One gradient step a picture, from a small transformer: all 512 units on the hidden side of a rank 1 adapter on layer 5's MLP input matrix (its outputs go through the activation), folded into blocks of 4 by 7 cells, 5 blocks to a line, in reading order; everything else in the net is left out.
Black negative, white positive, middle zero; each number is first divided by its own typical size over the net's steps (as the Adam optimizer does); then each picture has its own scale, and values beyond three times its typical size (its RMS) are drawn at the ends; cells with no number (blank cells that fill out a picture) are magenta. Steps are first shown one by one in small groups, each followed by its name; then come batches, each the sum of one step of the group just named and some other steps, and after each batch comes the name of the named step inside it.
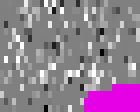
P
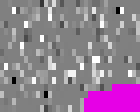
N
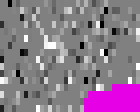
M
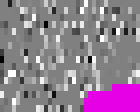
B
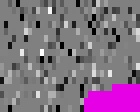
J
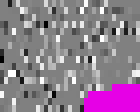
B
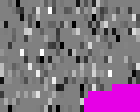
J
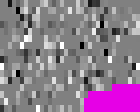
M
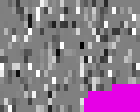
M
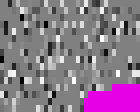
B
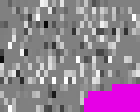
B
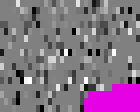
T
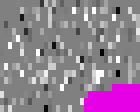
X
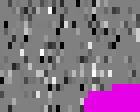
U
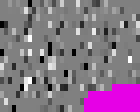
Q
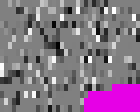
T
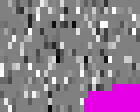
Q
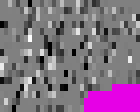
Q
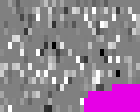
X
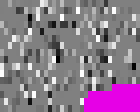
T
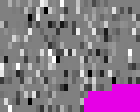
T
